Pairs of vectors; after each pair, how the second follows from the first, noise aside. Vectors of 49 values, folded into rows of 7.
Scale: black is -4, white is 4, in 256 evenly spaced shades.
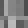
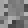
sign-scrambled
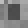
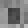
reversed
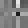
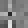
reversed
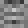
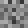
sign-scrambled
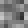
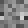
sign-scrambled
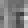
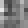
reversed
